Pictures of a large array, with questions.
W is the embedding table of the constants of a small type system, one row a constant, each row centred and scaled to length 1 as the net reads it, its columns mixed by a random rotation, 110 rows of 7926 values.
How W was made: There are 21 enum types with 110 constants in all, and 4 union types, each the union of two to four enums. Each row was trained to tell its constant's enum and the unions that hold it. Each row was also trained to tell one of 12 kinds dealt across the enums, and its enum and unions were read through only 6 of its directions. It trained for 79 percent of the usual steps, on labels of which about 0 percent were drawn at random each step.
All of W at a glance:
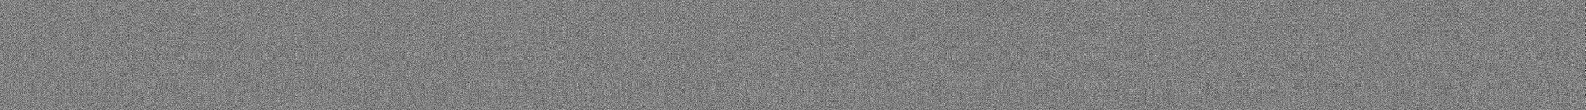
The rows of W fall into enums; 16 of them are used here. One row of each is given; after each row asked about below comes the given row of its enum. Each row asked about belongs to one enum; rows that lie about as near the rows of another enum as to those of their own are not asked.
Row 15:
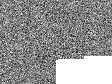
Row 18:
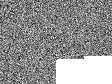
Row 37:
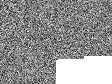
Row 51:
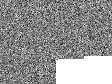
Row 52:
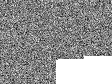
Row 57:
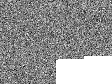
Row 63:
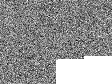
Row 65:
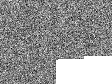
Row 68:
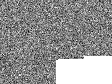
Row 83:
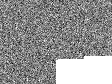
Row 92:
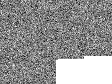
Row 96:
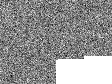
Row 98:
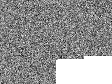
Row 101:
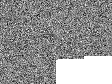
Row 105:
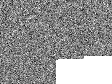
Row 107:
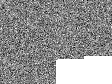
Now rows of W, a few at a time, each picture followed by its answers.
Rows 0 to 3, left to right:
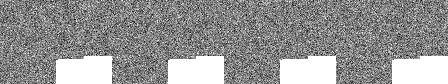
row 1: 65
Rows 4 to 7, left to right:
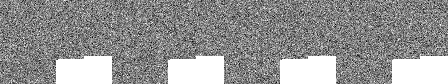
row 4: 65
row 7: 98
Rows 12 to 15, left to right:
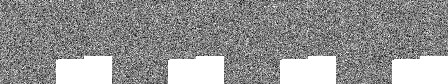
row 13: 57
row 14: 57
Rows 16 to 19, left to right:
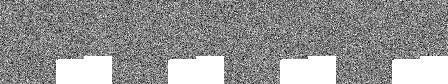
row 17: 101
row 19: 65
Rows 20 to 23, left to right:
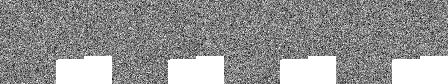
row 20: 65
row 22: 92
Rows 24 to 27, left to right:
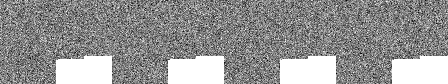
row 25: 57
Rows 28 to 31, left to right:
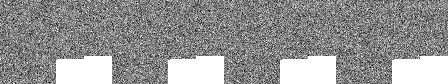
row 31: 51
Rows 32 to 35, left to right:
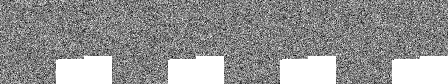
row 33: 98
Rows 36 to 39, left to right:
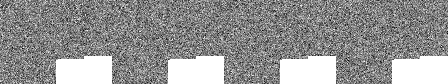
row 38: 105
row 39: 51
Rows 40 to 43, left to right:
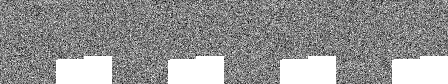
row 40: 98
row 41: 51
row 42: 37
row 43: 101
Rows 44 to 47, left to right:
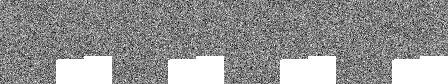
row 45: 83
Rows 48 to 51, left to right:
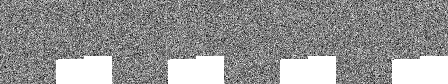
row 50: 98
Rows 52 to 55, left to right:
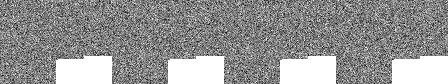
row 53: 37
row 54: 51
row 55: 37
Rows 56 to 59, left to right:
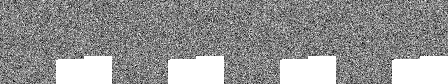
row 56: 18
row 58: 37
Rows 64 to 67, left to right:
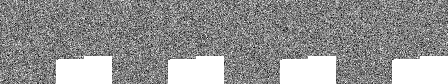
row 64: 68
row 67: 107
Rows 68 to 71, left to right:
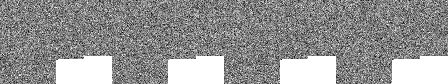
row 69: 96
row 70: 105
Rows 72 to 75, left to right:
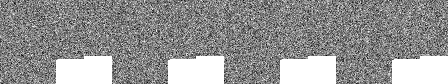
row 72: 98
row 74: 107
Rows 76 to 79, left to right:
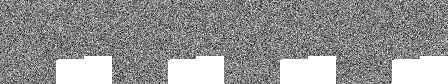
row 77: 96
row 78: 92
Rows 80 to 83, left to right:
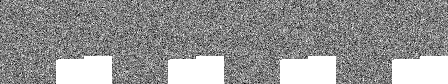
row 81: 101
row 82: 18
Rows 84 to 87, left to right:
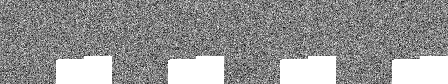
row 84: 57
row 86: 83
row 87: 65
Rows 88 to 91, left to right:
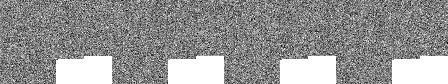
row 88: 51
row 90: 18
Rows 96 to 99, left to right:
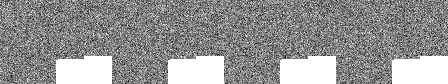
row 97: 37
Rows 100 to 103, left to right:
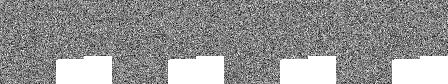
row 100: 107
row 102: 96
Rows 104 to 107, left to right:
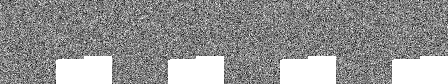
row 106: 57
